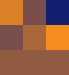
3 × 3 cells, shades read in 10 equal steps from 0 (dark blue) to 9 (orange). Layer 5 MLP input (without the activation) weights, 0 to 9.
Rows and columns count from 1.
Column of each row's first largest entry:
1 3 1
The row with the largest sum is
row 2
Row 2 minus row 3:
-1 1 4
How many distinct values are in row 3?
1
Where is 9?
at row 2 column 3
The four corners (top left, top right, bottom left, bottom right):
8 0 5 5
